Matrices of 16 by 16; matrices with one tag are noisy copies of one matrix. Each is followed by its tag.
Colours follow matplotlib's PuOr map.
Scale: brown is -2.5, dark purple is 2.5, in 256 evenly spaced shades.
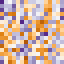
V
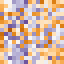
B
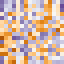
V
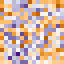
B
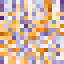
V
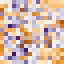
B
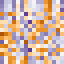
V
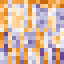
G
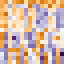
G
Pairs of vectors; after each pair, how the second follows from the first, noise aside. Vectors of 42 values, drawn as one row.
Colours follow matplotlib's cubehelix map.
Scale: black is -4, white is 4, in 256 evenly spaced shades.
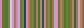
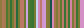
wrapped around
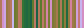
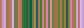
copied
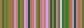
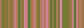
shrunk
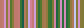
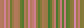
shrunk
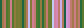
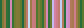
copied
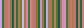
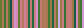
wrapped around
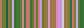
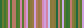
wrapped around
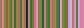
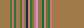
partly zeroed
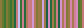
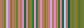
reversed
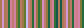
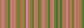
shrunk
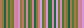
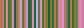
wrapped around
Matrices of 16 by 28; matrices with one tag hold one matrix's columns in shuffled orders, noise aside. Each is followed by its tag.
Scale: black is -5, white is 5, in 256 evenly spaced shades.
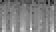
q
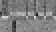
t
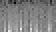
q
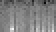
q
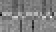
t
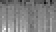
q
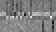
t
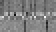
t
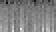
q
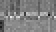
t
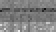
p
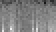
q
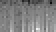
q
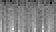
q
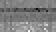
p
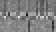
t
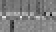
t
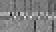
t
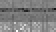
p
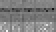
p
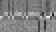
t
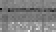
p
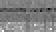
p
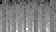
q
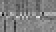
t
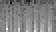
q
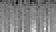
q
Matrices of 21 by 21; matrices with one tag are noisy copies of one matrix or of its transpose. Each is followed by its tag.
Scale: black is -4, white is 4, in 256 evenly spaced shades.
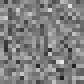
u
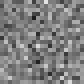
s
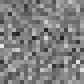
s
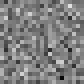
u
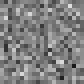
u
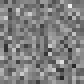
u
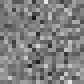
s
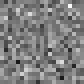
u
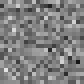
u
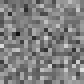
s
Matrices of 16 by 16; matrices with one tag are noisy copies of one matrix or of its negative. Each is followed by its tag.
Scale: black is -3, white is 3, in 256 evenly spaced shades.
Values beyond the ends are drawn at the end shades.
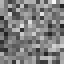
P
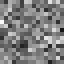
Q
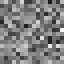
Q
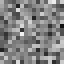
P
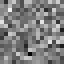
Q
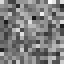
P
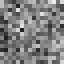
P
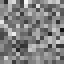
Q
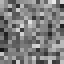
P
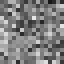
P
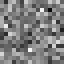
Q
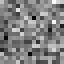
P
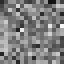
P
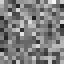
P
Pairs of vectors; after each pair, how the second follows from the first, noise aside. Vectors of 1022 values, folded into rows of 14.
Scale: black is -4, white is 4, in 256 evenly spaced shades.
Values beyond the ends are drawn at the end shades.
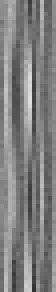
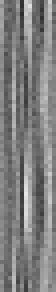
reversed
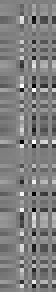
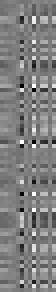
negated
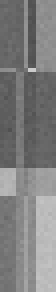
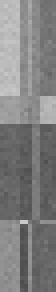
reversed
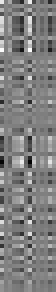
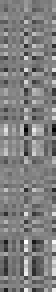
reversed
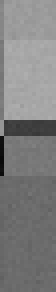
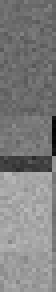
reversed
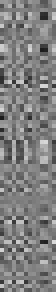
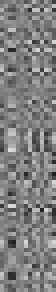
reversed
